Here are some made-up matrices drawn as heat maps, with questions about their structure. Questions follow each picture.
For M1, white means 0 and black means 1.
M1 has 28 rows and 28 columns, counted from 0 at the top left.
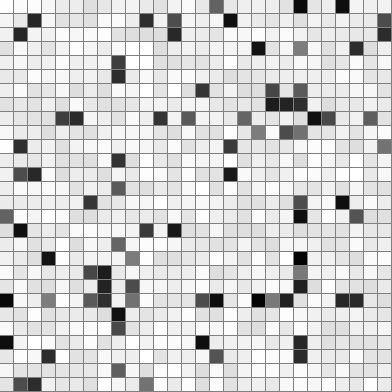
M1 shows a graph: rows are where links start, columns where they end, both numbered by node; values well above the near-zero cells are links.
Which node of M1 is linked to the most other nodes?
node 21
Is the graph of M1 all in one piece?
no
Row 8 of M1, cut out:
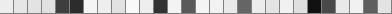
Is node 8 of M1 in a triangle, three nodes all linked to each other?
no
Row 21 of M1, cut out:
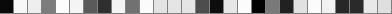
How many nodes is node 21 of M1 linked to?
12
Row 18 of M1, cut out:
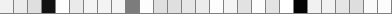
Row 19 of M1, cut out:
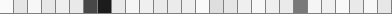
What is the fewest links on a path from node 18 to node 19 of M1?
2
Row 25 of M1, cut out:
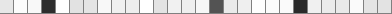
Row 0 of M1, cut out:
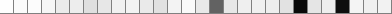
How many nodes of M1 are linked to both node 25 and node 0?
2
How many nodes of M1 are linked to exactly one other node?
8
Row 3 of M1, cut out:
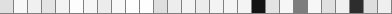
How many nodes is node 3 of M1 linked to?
3
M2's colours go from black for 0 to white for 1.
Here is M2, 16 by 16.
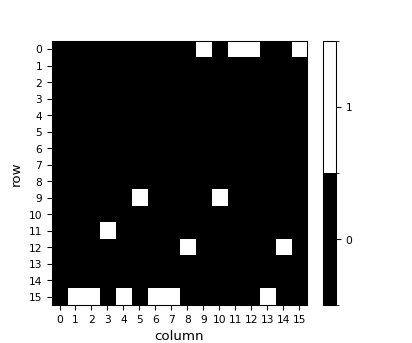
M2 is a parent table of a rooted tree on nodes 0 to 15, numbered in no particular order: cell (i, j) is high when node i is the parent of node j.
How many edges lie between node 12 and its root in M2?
1
